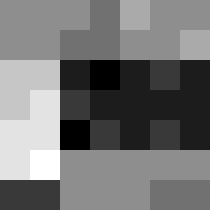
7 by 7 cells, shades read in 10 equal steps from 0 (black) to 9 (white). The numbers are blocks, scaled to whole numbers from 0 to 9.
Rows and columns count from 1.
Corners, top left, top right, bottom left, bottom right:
5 5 2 4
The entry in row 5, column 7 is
1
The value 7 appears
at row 3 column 1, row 3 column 2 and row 4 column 1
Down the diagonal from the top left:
5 5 1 1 1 5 4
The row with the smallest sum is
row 3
